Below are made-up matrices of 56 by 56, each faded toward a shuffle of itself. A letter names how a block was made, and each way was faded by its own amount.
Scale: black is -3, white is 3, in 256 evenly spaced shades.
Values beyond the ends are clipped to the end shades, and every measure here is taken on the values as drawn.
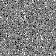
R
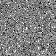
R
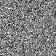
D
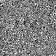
D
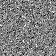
D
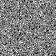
D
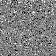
R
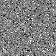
R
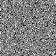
R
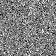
D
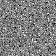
D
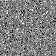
R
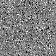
R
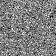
D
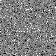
R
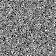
D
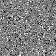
R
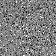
R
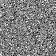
D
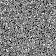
D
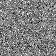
D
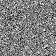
D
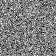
D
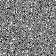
R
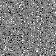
R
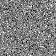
D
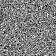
D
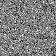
R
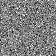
D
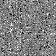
R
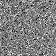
D
